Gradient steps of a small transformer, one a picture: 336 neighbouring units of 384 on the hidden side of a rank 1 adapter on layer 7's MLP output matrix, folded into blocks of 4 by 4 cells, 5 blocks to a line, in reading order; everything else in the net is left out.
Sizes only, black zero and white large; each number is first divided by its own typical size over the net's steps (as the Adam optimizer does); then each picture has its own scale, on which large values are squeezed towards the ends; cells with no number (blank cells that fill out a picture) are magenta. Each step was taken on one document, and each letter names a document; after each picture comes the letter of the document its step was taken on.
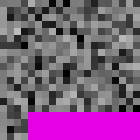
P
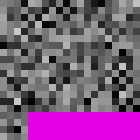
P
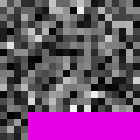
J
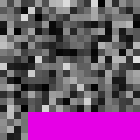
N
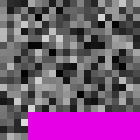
P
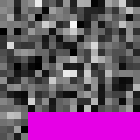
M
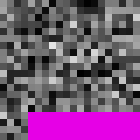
P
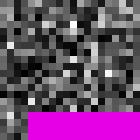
M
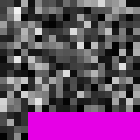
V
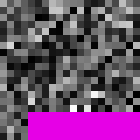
J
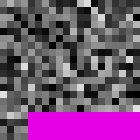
N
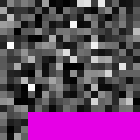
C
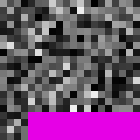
J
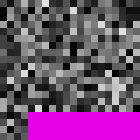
V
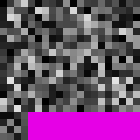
V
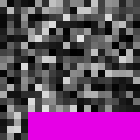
N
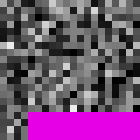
J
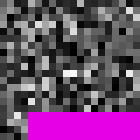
M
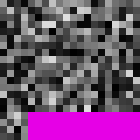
N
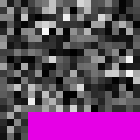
J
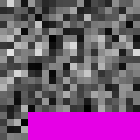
V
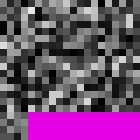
N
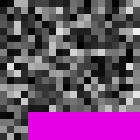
P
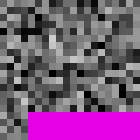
P
